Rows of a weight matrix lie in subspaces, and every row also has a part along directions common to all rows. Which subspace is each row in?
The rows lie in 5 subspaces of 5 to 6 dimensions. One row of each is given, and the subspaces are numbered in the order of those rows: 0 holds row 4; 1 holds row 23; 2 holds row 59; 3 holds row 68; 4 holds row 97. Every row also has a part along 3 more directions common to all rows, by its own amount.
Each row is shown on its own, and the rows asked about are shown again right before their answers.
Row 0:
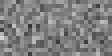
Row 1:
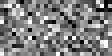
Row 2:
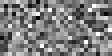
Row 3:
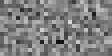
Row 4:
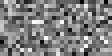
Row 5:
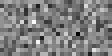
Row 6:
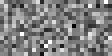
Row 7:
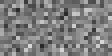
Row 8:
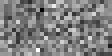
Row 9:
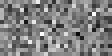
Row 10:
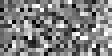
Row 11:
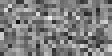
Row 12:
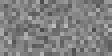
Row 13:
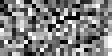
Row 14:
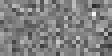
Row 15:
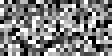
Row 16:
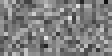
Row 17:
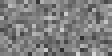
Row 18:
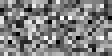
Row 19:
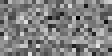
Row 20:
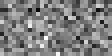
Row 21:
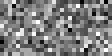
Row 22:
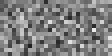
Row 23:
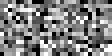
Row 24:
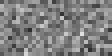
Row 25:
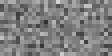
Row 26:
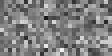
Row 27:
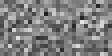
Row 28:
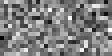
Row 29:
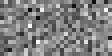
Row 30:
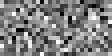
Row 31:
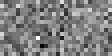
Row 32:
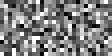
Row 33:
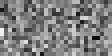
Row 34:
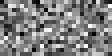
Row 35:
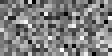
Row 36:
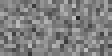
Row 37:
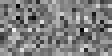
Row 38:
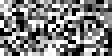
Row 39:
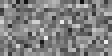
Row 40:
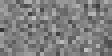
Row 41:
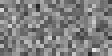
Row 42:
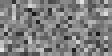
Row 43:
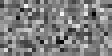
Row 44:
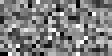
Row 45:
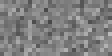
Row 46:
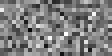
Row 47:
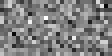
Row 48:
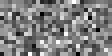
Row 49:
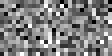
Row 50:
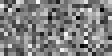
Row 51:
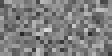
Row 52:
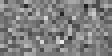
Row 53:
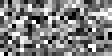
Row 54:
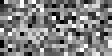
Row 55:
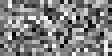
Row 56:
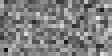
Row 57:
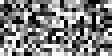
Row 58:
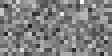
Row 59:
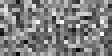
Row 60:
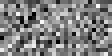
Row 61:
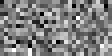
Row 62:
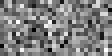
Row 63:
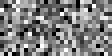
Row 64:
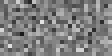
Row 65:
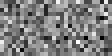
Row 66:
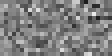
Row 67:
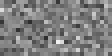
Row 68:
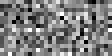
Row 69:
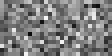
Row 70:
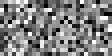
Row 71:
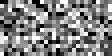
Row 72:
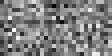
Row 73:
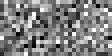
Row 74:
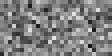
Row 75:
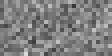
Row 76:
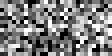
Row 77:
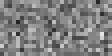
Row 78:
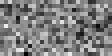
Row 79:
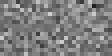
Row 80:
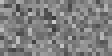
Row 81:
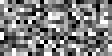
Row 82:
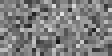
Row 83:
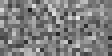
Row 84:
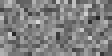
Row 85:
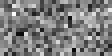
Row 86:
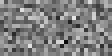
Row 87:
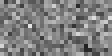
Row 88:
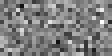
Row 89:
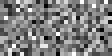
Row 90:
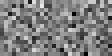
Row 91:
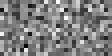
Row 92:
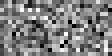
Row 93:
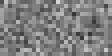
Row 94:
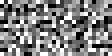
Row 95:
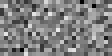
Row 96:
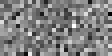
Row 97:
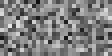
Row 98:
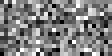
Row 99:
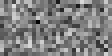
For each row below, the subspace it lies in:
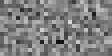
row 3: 1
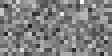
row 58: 0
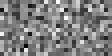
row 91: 0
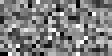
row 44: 3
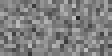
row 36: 4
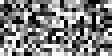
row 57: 3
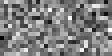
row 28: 0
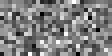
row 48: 1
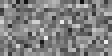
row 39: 0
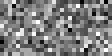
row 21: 0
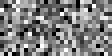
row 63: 0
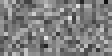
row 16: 0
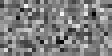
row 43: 2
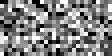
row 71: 1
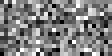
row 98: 2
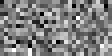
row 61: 4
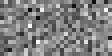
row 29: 3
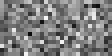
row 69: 2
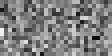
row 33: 2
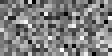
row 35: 1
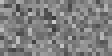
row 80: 4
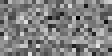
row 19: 1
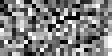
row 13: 2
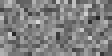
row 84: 4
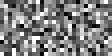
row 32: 1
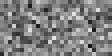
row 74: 4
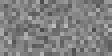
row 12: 0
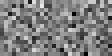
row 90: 1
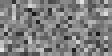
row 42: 0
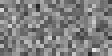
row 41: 3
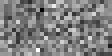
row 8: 2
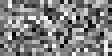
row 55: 4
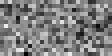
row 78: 3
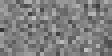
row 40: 2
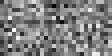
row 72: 2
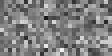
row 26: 1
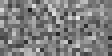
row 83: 2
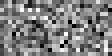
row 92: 4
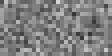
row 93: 2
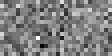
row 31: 1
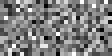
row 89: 0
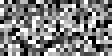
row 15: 3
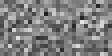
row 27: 2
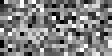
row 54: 2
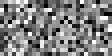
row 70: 0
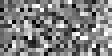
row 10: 3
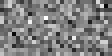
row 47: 4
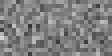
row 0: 1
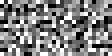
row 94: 3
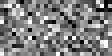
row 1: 4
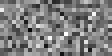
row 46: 3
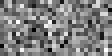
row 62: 4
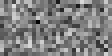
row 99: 0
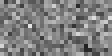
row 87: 2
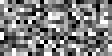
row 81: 1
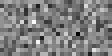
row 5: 3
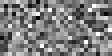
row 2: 0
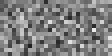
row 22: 2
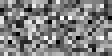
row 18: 4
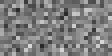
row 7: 1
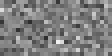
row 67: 4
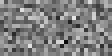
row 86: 4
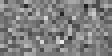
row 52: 2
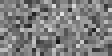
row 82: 3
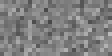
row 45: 4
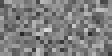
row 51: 1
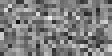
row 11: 1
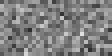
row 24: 3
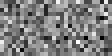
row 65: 0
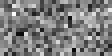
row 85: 0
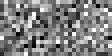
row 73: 3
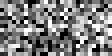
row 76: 3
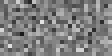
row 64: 2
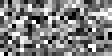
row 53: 4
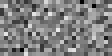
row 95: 0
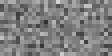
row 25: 3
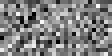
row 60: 3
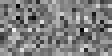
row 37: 3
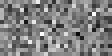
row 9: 3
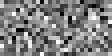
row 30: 0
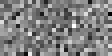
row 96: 1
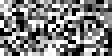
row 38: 2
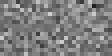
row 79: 0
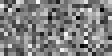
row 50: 1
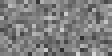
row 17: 1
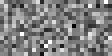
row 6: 1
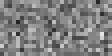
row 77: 4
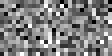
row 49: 1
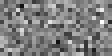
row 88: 2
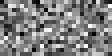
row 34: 1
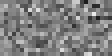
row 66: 4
